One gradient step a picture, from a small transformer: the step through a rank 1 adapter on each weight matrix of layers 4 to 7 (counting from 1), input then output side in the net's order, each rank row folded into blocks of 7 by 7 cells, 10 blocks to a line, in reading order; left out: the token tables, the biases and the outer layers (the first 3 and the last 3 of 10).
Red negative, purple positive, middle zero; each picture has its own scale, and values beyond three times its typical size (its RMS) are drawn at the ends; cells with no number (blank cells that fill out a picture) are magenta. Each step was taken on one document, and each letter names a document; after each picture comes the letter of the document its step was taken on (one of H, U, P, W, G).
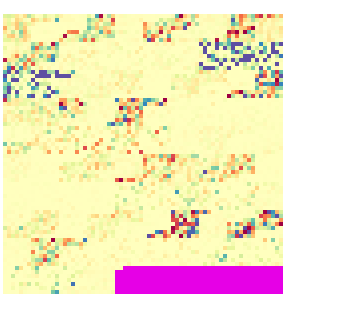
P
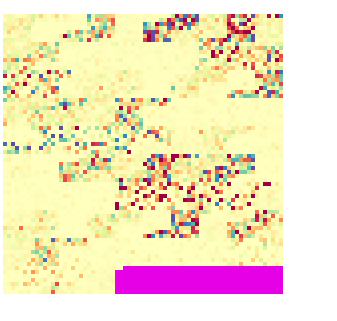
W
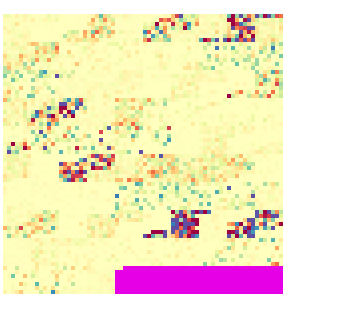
P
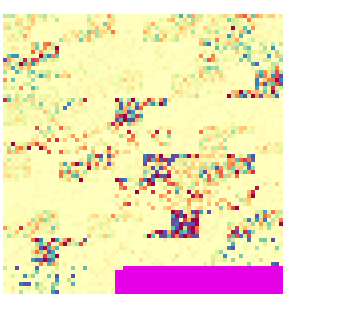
P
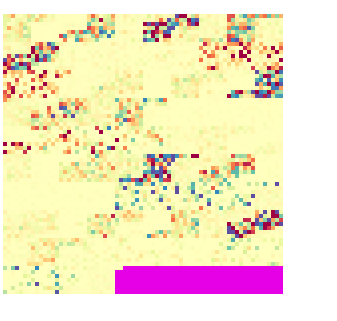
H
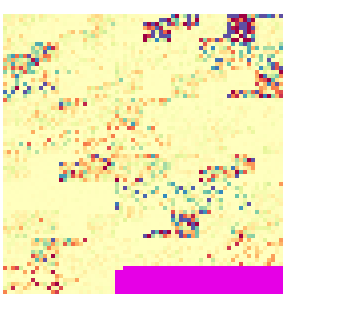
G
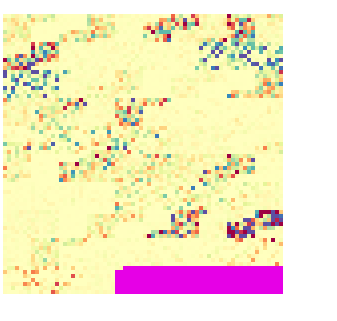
W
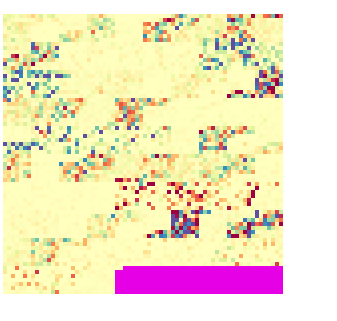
P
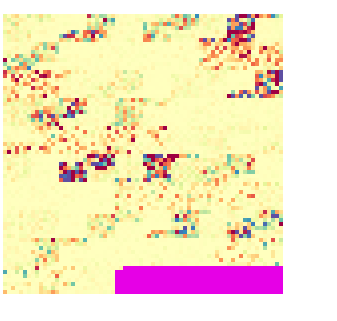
W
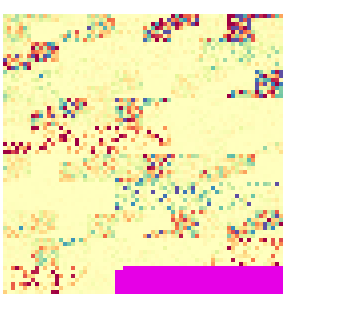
H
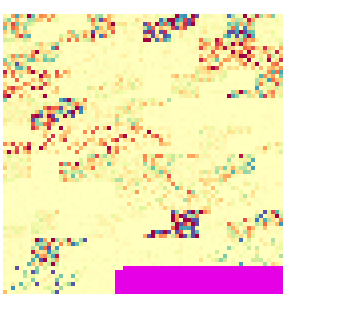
H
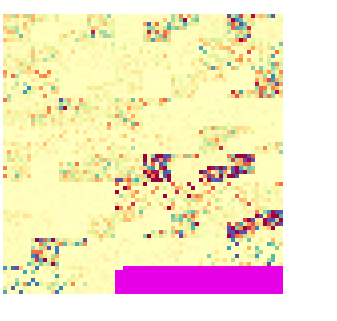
G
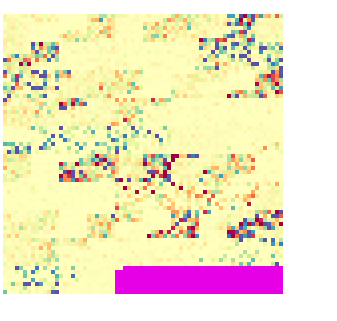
W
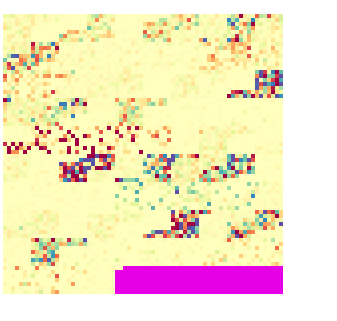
P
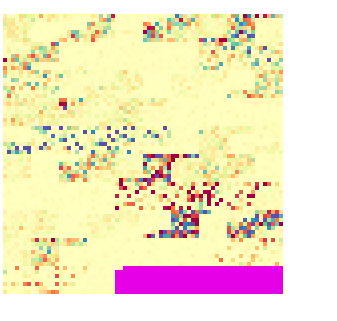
W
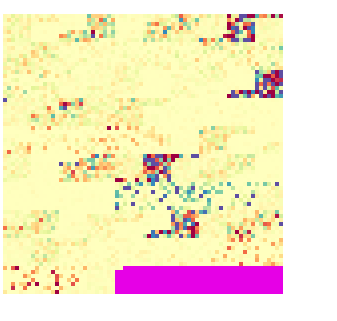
H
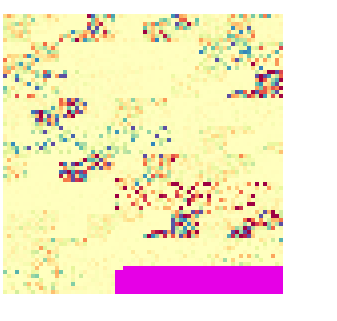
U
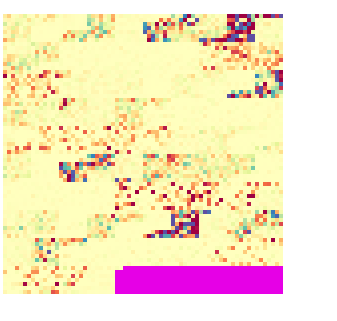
W
